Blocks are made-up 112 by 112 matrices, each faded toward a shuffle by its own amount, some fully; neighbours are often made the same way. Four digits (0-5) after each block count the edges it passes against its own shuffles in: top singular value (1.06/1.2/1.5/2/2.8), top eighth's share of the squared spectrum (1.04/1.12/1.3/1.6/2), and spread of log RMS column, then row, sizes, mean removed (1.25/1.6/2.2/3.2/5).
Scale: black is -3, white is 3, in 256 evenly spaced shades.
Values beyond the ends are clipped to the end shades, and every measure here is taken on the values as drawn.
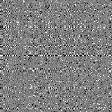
5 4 2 3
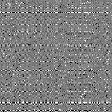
5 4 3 4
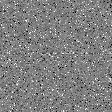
2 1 0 0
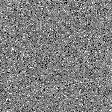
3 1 0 0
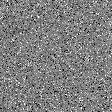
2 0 0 0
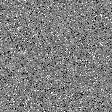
1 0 0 0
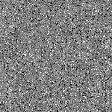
3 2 0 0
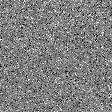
2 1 0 0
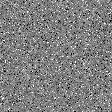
0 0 0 0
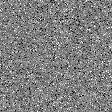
2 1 0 0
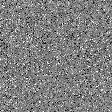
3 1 0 0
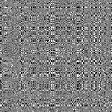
5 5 4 4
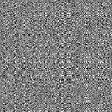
5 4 3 3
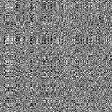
5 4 3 3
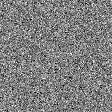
2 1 0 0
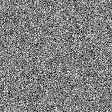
2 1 0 0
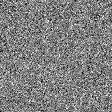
2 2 0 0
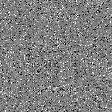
3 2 1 1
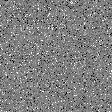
3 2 0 0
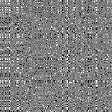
5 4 3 3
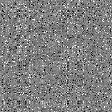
4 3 2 2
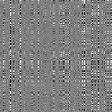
5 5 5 3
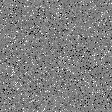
0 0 0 0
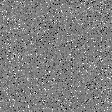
2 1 1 0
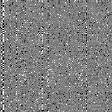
5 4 3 1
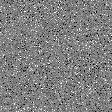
2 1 0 0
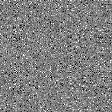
4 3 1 1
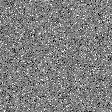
2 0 0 0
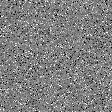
2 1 0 0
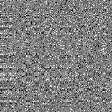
4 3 2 2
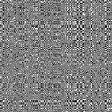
5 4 4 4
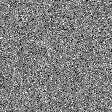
0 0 0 0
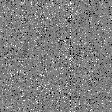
3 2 2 0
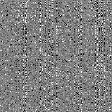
4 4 4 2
